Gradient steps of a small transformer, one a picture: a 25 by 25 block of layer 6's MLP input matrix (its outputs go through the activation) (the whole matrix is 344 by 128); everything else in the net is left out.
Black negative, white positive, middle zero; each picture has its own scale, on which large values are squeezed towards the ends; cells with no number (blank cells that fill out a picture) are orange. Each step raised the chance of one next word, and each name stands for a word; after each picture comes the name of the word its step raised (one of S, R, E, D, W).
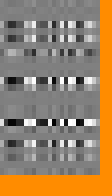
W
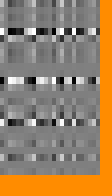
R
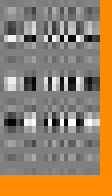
R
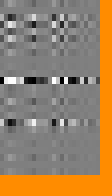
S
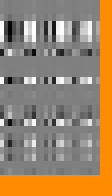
W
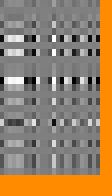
S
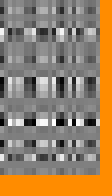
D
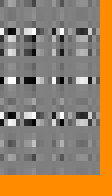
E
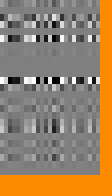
W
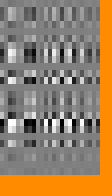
D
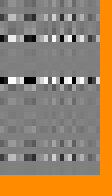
S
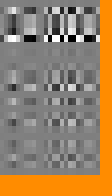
E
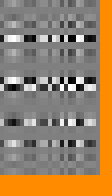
S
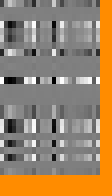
W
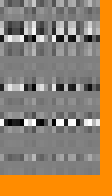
R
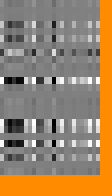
W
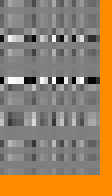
S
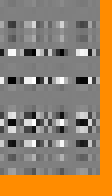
W
